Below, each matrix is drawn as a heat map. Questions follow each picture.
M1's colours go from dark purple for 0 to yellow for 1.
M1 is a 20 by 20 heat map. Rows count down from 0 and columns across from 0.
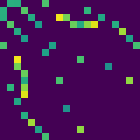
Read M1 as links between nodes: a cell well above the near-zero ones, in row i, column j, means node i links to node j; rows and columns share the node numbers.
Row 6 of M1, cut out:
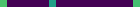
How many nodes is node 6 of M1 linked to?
3
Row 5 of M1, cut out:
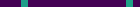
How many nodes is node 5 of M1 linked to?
2
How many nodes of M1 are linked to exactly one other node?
8
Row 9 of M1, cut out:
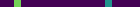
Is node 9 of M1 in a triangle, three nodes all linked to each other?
no
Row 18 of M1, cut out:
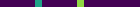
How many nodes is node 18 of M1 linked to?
2
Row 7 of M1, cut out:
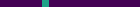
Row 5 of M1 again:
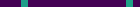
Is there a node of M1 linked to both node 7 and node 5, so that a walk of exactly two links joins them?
no
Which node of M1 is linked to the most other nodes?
node 3
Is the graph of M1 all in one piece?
yes
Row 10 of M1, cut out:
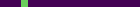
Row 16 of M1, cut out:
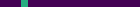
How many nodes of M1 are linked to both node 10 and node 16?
1
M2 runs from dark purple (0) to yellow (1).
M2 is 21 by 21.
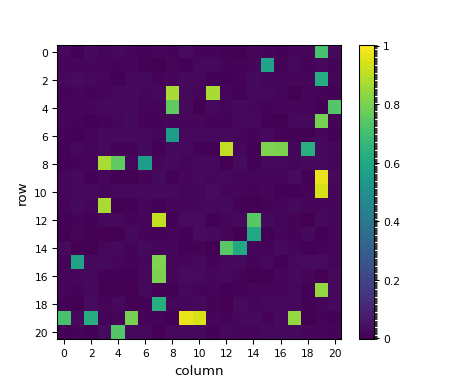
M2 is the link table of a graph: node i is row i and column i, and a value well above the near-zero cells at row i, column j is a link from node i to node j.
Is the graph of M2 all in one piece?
no
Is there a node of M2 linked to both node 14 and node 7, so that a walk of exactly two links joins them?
yes
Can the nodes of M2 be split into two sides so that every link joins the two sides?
yes
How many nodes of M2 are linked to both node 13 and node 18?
0
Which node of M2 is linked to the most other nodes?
node 19
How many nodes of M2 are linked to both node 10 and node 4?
0
